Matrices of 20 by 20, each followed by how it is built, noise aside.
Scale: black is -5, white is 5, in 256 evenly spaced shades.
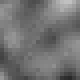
smooth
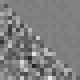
lower triangular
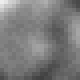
smooth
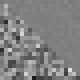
lower triangular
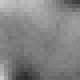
smooth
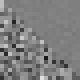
lower triangular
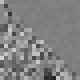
lower triangular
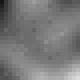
smooth
